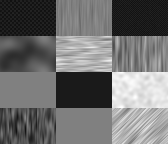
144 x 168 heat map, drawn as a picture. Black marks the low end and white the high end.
It is made of 4 by 3 panels. Panel 1,1: very low, checkered, faint in contrast. Panel 1,2: middling, streaked downward, faint in contrast. Panel 1,3: very low, checkered, faint in contrast. Panel 2,1: low, smooth. Panel 2,2: high, streaked across. Panel 2,3: middling, streaked downward. Panel 3,1: middling, flat. Panel 3,2: very low, flat. Panel 3,3: very high, blotchy, faint in contrast. Panel 4,1: low, streaked downward. Panel 4,2: middling, flat. Panel 4,3: high, slanting up to the right.
